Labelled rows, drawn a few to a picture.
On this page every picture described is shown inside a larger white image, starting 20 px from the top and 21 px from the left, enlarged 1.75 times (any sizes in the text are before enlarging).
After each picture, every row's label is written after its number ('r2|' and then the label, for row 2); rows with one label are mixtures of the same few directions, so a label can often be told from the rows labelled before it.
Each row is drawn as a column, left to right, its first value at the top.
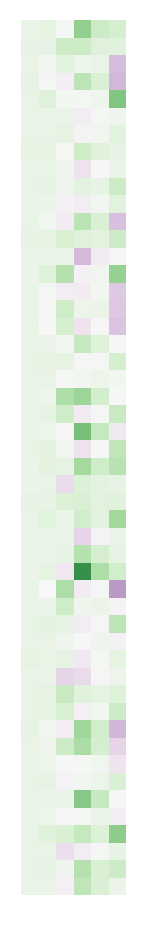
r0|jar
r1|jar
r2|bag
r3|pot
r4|pot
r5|jar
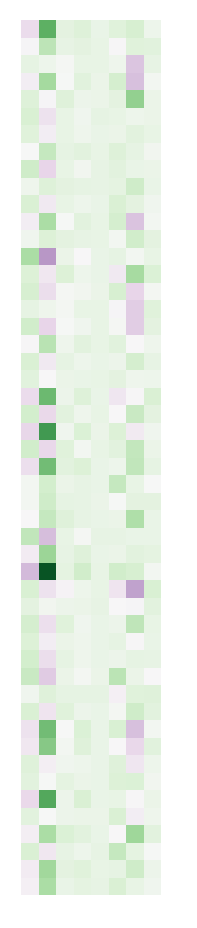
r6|pot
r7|pot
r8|jar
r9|pot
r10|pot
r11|bag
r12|jar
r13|bag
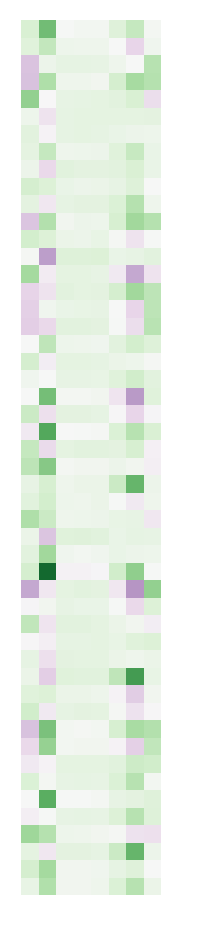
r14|jar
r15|pot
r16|pot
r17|pot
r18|pot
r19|bag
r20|bag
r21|jar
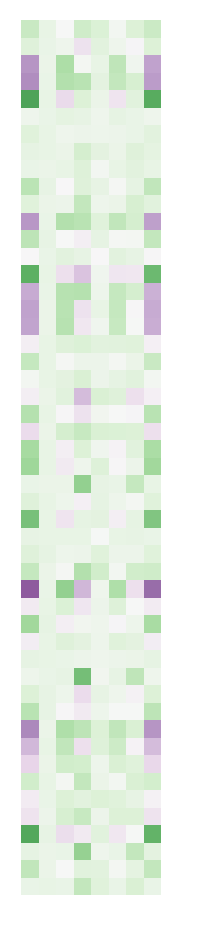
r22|jar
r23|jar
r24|jar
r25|bag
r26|pot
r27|jar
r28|bag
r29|jar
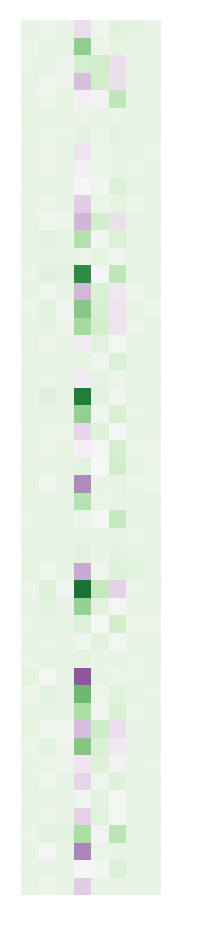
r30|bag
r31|bag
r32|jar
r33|bag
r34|jar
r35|jar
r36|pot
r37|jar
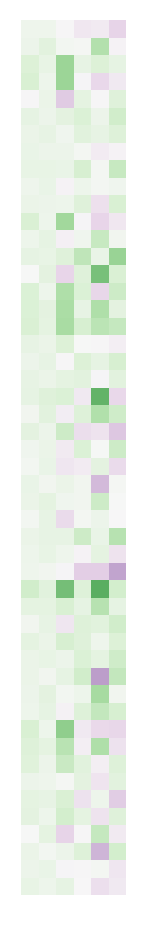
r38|jar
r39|bag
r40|jar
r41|pot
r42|bag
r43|pot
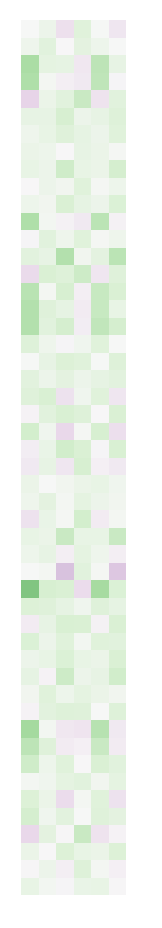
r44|jar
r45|bag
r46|pot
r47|jar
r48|jar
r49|pot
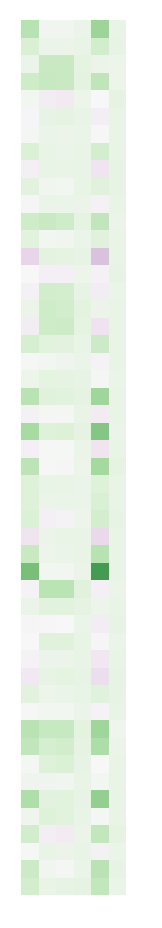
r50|pot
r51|jar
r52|jar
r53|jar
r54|pot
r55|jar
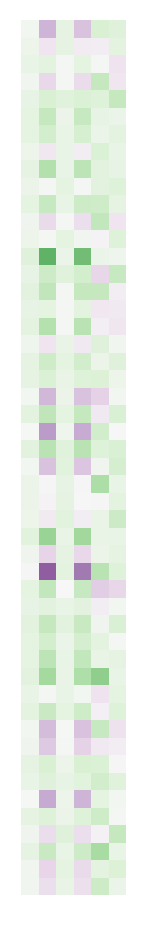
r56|pot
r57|pot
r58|jar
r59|pot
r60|bag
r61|jar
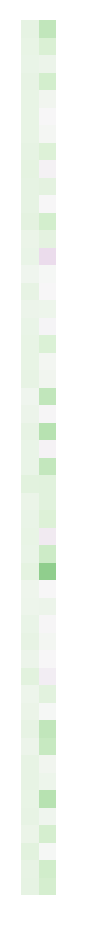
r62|bag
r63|pot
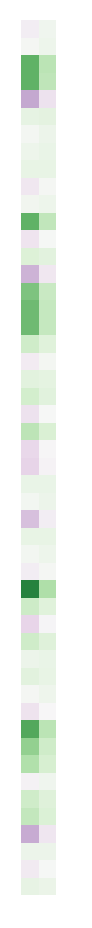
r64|jar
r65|jar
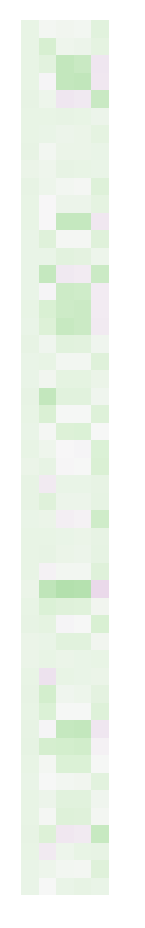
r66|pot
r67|bag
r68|jar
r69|jar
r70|jar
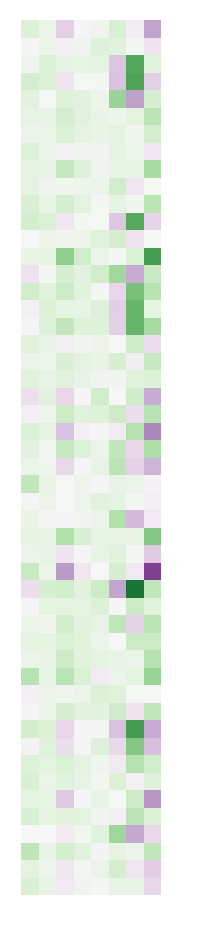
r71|bag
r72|jar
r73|pot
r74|pot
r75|bag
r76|jar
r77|jar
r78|pot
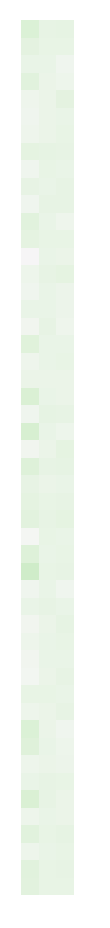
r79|pot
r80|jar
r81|jar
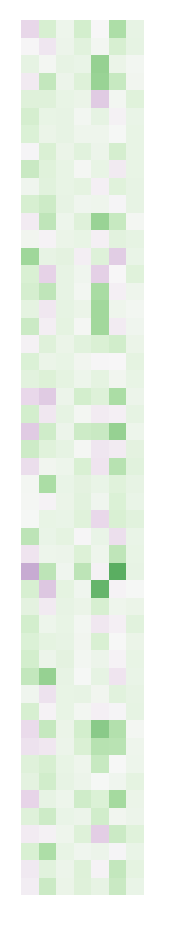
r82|pot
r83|bag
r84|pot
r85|pot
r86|jar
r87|pot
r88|jar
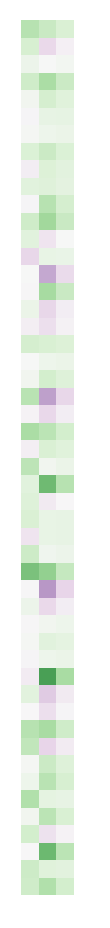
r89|pot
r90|bag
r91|bag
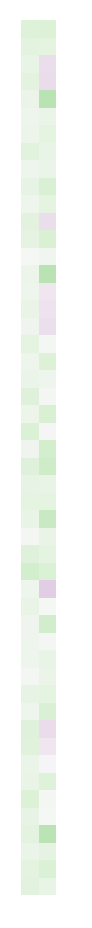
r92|pot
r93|jar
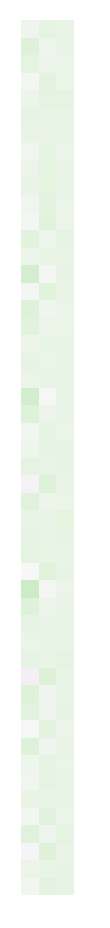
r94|bag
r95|bag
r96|jar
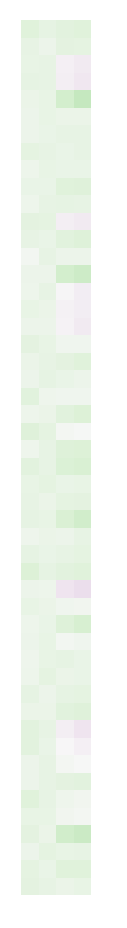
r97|pot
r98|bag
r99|jar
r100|jar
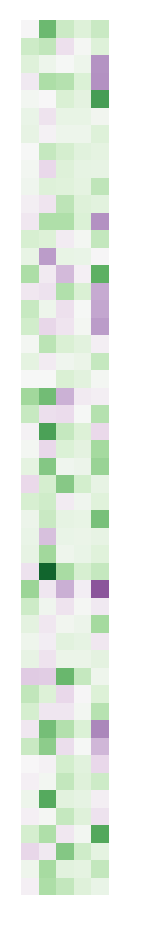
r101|bag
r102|pot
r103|bag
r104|bag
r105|jar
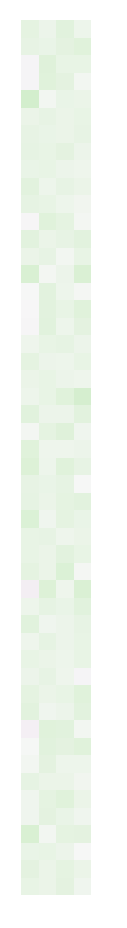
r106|jar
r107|jar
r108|pot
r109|bag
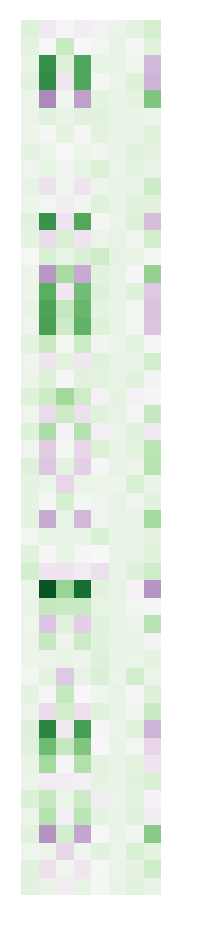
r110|pot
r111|jar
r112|bag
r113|jar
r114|pot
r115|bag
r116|bag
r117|jar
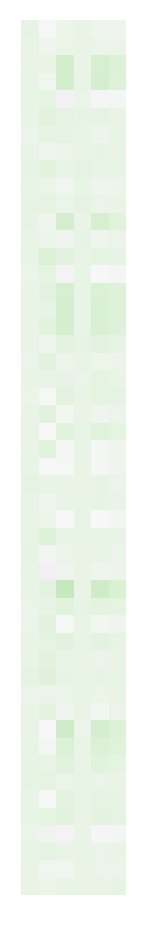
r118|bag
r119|pot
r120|jar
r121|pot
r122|jar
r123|jar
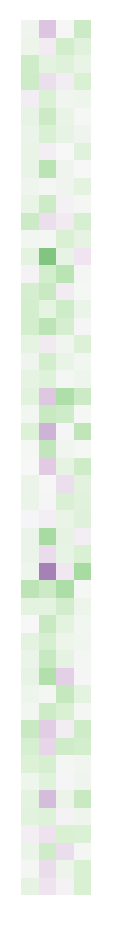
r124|jar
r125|pot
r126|bag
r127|pot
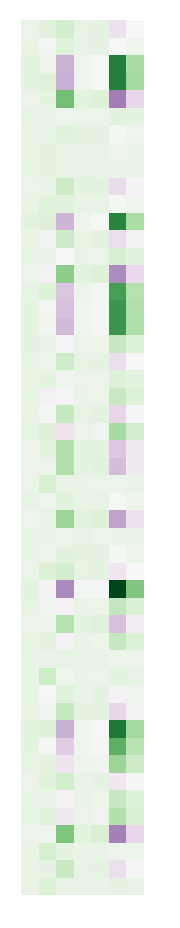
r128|jar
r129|bag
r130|jar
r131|jar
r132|jar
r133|jar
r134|jar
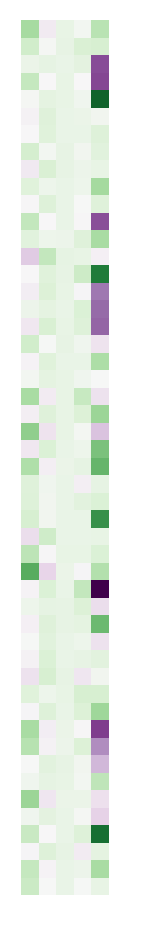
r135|pot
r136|pot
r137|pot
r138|bag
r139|jar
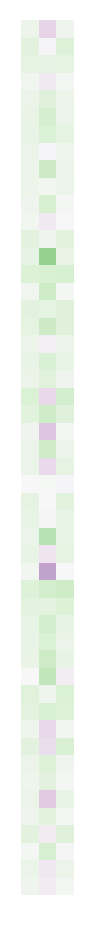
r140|bag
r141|pot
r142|bag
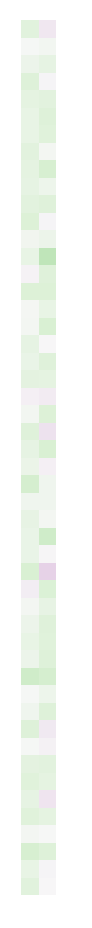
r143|bag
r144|pot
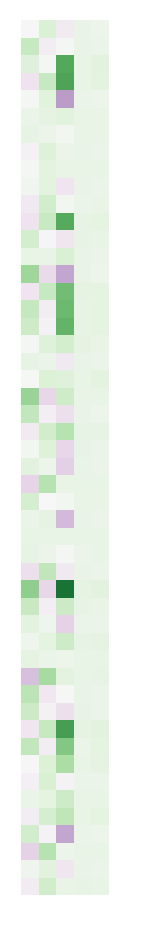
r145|bag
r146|bag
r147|jar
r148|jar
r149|jar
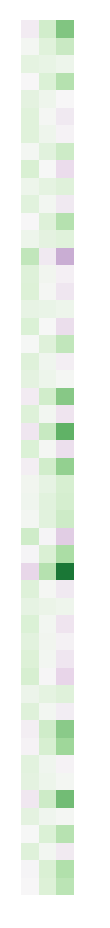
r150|pot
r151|pot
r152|pot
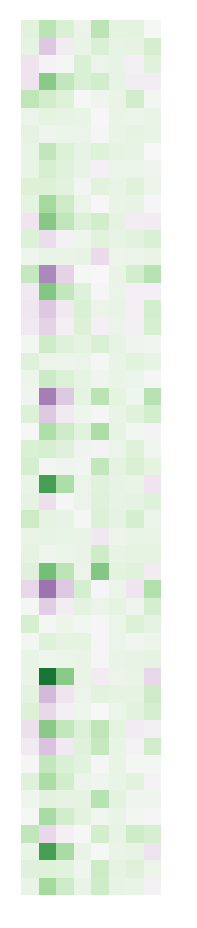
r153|jar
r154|bag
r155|bag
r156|jar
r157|pot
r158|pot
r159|jar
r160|bag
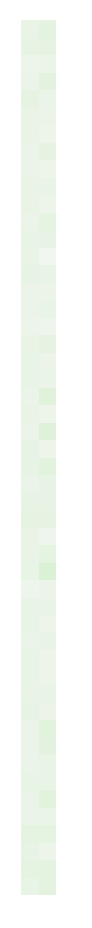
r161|jar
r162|pot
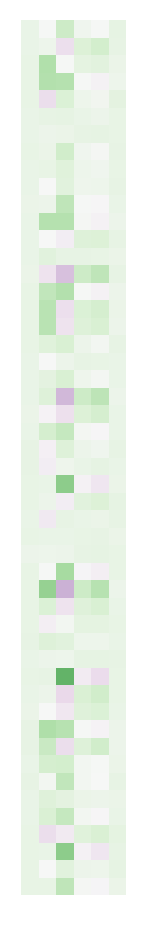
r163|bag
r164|jar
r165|bag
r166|bag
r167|bag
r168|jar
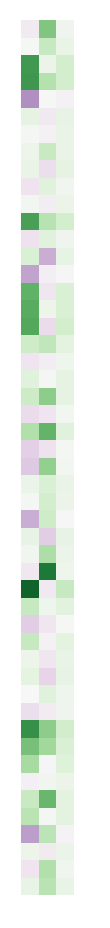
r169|jar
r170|pot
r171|jar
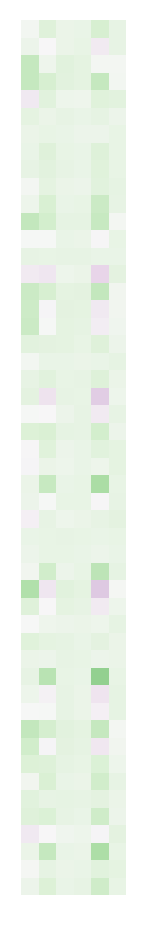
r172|jar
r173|bag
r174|jar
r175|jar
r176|bag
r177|jar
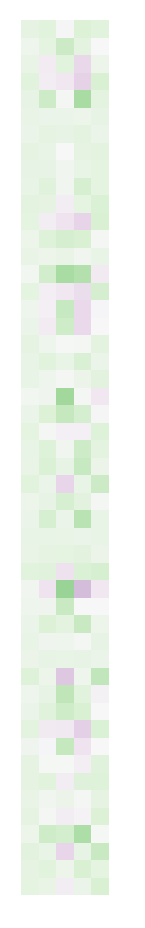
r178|bag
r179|jar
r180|bag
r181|jar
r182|bag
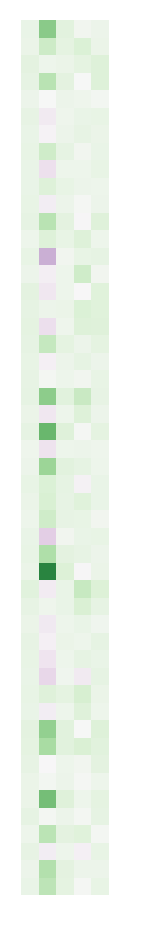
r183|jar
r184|pot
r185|pot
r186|bag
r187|jar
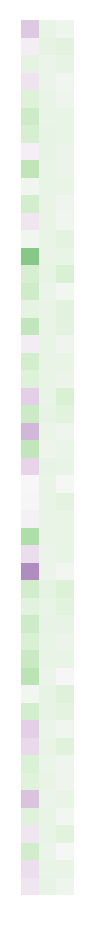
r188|pot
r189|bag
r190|bag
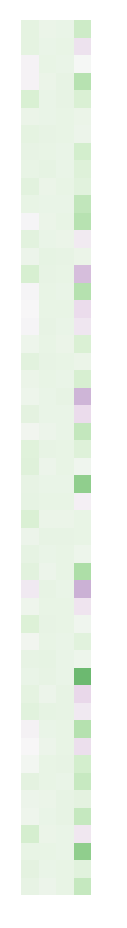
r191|jar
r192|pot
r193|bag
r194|bag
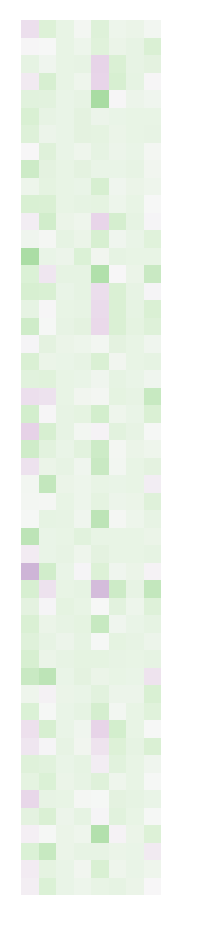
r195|pot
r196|bag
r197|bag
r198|pot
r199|jar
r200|jar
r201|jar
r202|bag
